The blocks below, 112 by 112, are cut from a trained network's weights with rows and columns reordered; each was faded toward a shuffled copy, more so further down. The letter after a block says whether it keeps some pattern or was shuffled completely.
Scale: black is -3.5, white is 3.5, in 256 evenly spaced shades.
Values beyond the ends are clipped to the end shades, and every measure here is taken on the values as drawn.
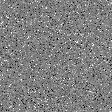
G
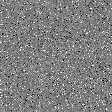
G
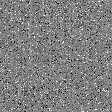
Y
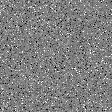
G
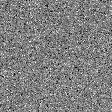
Y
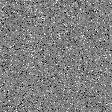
Y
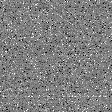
Y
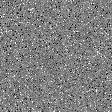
G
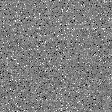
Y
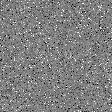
G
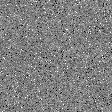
G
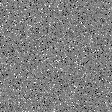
G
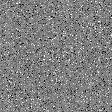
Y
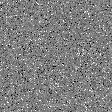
G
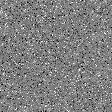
G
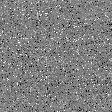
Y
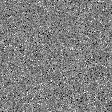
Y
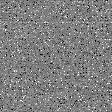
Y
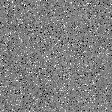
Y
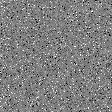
G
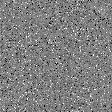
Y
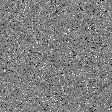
G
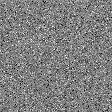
G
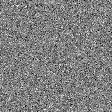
G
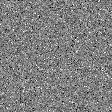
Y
